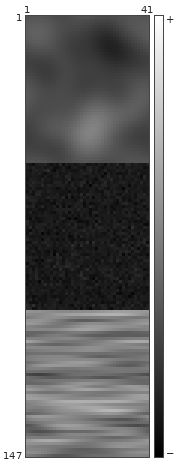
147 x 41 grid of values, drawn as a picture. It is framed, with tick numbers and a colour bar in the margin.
The table splits into 3 rows of 1 panel. Panel 1,1: low, smooth. Panel 2,1: very low, fine-grained, faint in contrast. Panel 3,1: middling, streaked across.
